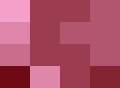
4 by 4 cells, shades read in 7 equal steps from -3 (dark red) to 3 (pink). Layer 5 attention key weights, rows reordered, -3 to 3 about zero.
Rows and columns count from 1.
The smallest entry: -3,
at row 4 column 1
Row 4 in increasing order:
-3 -2 -1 2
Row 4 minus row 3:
-4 3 0 -2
